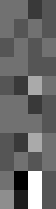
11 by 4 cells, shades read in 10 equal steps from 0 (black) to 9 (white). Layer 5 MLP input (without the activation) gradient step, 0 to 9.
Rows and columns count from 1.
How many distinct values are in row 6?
3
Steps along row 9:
up down up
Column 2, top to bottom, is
4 3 4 4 2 4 4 2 4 0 1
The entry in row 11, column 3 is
9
